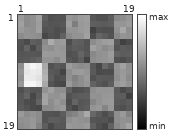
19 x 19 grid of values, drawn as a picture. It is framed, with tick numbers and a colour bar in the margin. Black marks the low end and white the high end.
Roughest part: middle left. Grain: checkered. Slope: none. Ninth with the highest average: middle left. Odd patch: higher, in the middle left.
